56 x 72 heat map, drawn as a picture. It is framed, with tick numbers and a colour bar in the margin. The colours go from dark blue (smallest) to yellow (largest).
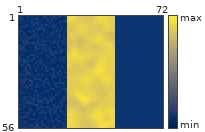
The table splits into one row of 3 panels. Panel 1,1: very low, fine-grained, faint in contrast. Panel 1,2: very high, blotchy, faint in contrast. Panel 1,3: very low, flat.
